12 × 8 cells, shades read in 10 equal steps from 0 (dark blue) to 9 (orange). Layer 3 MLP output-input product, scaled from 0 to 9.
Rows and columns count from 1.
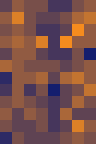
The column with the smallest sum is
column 5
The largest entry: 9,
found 2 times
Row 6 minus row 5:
3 0 -1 1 2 1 0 5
